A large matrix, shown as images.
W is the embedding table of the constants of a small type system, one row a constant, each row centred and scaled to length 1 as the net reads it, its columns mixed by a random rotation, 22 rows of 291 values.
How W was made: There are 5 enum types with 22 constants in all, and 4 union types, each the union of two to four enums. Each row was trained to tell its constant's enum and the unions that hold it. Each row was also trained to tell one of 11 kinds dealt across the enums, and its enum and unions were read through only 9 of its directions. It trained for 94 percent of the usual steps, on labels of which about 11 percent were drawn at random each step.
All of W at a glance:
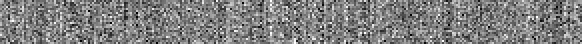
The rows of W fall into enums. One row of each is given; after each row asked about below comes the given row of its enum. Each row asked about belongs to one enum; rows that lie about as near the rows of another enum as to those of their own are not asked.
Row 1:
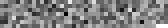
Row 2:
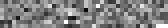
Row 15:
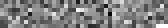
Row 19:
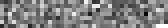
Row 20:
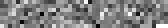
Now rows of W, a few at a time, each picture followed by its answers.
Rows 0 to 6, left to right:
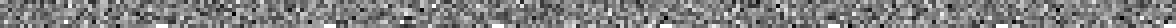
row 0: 2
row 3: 1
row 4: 15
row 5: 2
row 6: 1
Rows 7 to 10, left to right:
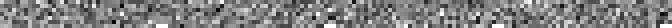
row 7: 20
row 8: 1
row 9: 1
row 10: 15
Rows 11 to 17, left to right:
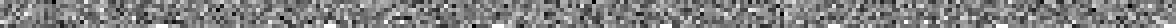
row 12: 1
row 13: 15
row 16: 2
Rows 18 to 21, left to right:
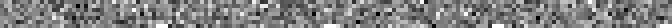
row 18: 15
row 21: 2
